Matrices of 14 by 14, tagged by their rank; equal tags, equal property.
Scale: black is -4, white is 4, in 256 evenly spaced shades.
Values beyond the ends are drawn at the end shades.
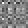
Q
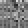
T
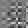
Q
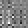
Q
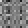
Q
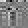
Q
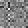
T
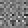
T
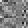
T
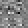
T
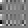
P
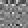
T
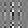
P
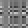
P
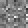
T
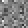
T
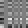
P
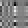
P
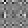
Q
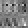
Q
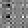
Q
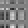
P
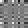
P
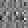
T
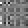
Q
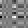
P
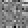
T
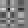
P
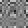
Q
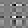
P
